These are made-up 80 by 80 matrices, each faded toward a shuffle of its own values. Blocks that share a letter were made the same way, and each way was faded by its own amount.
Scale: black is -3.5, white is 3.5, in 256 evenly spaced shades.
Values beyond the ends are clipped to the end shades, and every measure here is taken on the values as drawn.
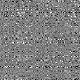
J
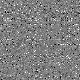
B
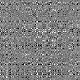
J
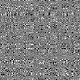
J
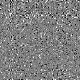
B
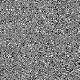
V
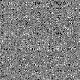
V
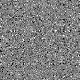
V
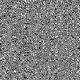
V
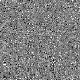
V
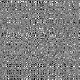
J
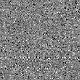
V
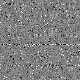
B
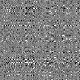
J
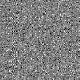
V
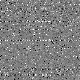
B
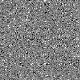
V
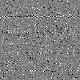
B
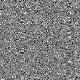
V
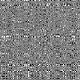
J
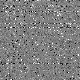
B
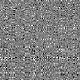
J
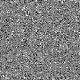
V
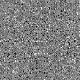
V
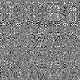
J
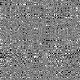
J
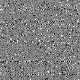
B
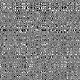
J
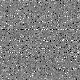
B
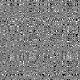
J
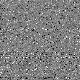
B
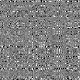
J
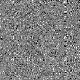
V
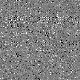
B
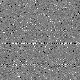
B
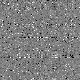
B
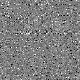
B
